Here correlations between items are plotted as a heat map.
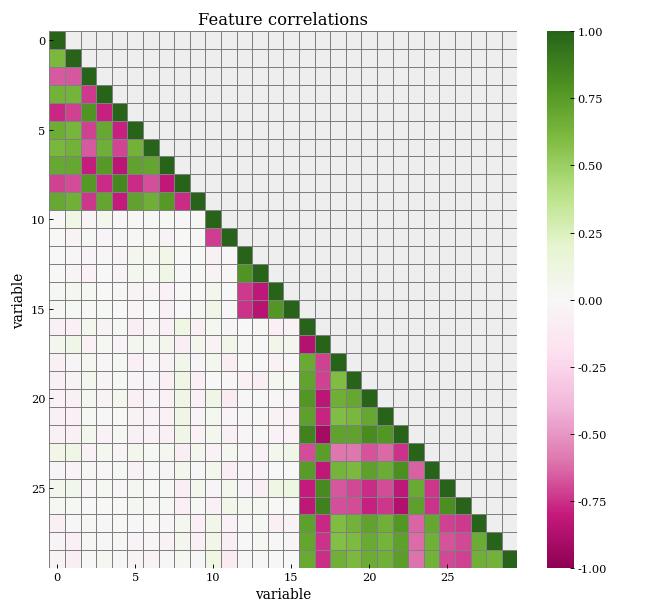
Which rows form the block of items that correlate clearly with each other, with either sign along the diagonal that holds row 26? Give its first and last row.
16 to 29
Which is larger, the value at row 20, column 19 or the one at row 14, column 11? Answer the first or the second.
the first
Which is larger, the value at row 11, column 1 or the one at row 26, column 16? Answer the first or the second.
the first
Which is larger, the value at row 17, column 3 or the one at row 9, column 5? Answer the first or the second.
the second
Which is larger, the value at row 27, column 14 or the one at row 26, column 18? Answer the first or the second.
the first
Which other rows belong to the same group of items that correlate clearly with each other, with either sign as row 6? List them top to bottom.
0, 1, 2, 3, 4, 5, 7, 8, 9
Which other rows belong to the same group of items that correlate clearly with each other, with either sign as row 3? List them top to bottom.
0, 1, 2, 4, 5, 6, 7, 8, 9
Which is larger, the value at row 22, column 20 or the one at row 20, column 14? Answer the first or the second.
the first
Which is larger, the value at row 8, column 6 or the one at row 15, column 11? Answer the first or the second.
the second
